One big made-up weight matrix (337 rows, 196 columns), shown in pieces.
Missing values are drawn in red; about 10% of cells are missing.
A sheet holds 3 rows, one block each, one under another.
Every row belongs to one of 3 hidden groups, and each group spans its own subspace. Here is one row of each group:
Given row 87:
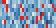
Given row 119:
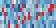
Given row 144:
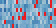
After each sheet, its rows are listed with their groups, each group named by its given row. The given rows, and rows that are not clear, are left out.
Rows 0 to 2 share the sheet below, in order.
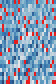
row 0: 87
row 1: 87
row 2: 119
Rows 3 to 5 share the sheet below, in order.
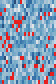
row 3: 119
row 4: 144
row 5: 144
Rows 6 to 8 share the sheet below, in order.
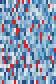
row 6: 144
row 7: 119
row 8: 119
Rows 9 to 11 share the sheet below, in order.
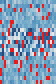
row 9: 144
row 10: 119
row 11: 119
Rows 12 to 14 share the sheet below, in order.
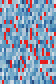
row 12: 87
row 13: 87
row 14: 119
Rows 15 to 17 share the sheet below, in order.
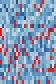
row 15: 144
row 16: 87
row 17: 119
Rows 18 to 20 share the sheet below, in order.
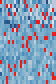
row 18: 144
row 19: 119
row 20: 87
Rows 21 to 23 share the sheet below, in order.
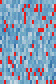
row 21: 119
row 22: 87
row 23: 144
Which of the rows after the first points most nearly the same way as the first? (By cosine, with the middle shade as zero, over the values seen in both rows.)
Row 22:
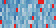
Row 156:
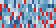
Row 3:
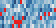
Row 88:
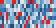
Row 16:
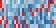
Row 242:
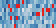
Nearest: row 242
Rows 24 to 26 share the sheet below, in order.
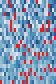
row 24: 144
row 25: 144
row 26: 119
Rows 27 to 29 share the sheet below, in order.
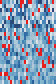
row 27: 144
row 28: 144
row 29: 119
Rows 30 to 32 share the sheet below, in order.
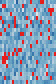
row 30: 144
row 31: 119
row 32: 87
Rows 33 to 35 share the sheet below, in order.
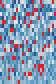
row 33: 119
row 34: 87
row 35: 87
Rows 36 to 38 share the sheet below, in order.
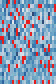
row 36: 87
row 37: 119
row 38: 119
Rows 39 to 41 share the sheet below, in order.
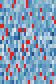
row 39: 119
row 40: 119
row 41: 119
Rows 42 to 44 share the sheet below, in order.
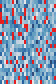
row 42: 144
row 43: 144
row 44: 144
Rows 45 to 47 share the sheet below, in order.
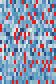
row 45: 144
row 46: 119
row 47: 87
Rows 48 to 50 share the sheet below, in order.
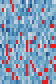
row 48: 87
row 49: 87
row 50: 144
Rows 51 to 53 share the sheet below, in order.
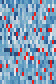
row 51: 87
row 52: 144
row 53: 87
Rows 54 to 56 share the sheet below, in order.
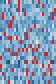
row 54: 144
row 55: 144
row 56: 119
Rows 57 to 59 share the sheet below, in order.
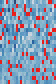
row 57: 119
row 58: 87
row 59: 119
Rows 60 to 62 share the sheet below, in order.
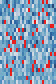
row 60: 87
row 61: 144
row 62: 144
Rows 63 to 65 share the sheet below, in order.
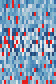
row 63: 87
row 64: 87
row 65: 144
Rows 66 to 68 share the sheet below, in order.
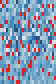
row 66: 144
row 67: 144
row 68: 119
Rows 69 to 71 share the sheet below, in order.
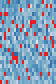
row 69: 87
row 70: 144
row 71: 144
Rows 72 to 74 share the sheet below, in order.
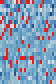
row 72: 119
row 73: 144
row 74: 87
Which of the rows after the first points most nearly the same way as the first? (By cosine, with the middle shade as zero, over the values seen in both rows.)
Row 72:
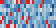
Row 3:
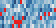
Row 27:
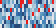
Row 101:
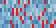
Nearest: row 27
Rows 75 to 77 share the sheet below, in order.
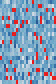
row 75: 87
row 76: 87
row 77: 87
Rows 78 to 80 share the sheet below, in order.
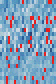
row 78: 87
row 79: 87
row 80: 119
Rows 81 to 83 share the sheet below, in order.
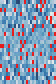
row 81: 144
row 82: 87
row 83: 87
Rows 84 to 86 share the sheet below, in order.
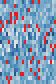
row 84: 87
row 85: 87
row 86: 87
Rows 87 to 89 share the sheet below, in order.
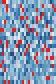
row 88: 119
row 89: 119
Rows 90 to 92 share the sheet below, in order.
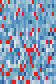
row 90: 87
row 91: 87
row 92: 119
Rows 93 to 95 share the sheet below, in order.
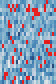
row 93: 119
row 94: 119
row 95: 119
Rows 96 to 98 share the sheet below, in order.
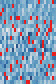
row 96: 87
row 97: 87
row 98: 87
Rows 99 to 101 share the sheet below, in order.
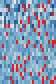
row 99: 119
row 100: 144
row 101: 144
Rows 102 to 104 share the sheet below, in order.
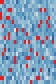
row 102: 144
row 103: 119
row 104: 87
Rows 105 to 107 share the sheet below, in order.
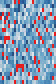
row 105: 119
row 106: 119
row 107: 87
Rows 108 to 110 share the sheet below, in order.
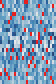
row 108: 144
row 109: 87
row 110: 87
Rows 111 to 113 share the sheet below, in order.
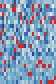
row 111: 119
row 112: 144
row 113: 119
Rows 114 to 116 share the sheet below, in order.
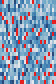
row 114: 119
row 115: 144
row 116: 119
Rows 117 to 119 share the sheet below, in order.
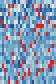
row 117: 119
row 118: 119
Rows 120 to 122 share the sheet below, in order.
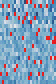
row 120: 144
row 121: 144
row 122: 144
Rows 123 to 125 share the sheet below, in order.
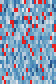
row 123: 87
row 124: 119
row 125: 144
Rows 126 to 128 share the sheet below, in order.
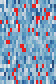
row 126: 144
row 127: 144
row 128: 119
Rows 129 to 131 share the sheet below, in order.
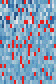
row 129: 87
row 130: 119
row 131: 87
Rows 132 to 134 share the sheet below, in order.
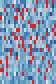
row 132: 119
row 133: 144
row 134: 87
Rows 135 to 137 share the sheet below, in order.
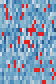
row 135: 144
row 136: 87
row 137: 119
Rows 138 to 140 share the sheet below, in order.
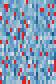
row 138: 87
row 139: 119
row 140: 87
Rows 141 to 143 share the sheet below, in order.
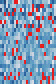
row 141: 144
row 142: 119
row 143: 119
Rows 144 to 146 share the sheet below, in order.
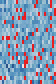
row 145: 87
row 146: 144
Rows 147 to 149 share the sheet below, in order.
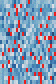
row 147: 119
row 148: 119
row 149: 144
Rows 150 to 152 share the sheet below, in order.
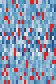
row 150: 144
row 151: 144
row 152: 119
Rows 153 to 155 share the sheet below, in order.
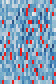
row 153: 87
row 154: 87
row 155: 144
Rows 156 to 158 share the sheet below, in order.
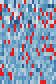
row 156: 87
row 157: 119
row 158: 144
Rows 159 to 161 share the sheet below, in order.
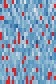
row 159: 144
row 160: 144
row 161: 87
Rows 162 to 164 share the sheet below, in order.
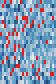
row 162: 119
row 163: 119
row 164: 119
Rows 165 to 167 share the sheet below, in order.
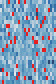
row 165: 144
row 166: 144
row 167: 87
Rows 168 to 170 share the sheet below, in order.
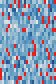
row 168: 144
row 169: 87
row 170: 119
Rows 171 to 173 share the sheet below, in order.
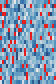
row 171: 119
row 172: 119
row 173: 144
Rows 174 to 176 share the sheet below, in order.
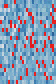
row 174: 119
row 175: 119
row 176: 119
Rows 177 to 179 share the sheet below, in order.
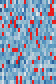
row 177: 144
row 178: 119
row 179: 119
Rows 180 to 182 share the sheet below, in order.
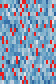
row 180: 144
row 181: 144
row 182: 119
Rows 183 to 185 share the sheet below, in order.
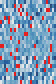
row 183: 144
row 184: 144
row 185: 87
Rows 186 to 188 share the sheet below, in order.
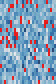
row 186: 87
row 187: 144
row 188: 144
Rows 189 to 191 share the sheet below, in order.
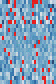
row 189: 87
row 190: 144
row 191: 87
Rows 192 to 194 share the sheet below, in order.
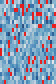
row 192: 87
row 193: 119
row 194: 87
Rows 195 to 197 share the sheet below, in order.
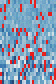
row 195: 144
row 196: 87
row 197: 119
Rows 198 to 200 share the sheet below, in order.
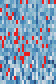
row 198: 87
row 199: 144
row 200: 87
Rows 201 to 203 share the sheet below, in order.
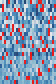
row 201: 144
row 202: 144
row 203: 144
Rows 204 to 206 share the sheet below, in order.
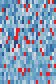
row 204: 87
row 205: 87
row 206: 119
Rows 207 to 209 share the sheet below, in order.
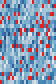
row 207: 119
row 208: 87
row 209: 87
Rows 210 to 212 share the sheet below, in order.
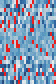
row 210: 119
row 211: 87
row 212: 119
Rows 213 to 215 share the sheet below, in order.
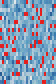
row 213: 119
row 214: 144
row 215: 87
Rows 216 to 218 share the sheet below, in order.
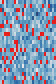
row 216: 144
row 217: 87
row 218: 144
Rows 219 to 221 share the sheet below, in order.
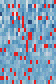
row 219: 87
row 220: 119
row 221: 119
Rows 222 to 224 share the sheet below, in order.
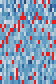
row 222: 144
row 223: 119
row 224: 87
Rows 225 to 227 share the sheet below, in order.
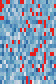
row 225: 144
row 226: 119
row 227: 144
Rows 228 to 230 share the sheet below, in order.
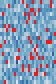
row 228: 119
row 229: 144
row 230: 119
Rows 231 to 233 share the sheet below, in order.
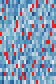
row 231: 87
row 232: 87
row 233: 119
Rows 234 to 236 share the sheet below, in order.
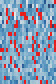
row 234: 87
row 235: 87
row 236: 144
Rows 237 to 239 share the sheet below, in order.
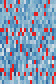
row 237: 144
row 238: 87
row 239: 87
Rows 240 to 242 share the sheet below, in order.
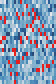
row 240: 144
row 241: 119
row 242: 87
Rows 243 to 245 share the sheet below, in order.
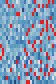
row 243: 144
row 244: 144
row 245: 144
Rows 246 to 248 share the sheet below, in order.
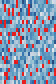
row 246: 87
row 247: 144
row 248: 119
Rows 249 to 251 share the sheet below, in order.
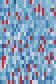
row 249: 119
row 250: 119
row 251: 87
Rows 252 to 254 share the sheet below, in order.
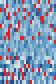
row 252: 144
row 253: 119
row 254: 119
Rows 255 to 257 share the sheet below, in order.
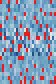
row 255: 119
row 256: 144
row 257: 87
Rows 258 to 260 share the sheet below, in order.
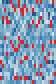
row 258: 87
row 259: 119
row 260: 87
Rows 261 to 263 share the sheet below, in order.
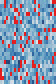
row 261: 87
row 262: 144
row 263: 119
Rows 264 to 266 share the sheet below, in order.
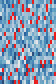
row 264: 87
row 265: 144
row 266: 119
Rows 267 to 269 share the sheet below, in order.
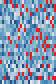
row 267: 87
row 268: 119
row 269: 144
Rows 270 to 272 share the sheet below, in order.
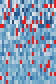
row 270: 87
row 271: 119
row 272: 87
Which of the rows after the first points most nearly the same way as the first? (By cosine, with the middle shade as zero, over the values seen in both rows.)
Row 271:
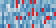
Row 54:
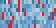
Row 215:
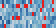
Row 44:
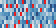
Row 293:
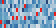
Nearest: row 215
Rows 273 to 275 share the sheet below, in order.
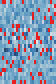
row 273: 87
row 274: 144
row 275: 119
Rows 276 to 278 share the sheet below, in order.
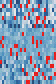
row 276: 144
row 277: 119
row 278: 144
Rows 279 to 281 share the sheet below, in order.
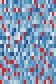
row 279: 144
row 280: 119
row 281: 144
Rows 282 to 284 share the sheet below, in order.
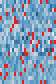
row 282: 144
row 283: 87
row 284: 87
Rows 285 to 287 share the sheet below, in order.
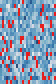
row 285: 119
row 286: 144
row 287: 144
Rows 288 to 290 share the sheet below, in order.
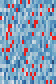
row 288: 119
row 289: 87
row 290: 119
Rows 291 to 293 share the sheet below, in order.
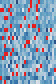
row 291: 144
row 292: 144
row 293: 144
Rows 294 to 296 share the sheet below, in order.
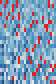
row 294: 87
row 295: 119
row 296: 119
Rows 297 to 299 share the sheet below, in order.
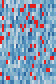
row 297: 87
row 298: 87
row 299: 119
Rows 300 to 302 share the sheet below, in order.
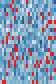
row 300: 87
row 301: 87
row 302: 87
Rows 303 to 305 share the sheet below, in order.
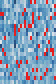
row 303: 119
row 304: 87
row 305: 119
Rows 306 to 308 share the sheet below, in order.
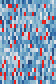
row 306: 87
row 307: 144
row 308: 87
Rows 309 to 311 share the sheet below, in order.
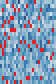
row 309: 119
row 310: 87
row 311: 144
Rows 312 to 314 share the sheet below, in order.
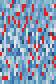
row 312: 119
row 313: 87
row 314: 87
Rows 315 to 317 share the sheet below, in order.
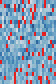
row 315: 119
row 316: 144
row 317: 87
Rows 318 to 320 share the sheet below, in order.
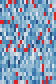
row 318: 144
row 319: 144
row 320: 119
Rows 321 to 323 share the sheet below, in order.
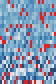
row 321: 119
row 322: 119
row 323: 144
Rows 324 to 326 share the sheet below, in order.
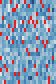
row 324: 119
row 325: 144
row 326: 87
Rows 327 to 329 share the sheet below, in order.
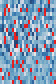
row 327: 119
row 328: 87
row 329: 119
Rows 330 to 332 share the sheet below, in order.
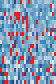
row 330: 119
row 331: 87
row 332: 119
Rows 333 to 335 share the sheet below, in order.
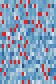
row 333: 87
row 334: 119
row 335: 144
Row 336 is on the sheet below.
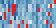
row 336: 87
